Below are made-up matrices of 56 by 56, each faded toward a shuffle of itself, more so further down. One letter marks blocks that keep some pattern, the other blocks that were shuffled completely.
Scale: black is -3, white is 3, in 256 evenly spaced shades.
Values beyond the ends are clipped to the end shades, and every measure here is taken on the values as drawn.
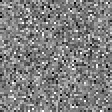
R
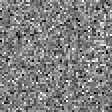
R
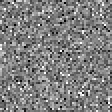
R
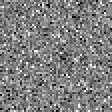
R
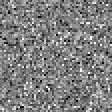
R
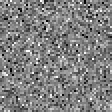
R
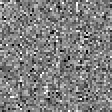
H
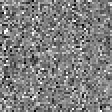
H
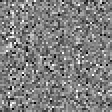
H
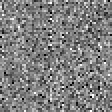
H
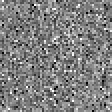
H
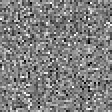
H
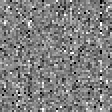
H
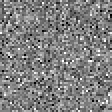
R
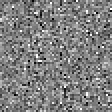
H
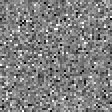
R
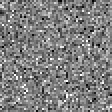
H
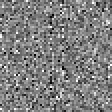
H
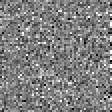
H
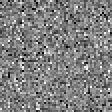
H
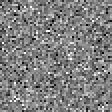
R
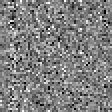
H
